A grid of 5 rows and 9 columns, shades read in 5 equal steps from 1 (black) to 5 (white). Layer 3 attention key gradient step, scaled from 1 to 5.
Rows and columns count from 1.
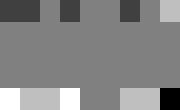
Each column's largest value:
5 4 4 5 3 3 4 4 4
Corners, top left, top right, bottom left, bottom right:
2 4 5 1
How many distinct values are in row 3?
1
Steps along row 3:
same same same same same same same same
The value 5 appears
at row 5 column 1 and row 5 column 4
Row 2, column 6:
3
